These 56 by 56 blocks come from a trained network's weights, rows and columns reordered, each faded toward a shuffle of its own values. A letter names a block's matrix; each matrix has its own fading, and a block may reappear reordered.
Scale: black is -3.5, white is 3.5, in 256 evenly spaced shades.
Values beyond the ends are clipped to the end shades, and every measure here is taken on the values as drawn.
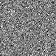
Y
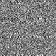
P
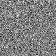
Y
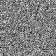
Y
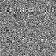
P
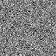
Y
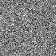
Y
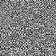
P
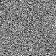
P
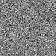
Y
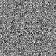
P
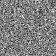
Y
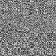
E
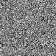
P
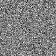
Y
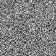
P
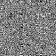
P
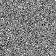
Y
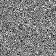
Y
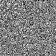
Y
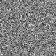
P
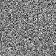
P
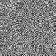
E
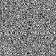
P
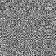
E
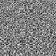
E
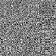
E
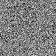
Y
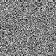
P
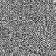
E
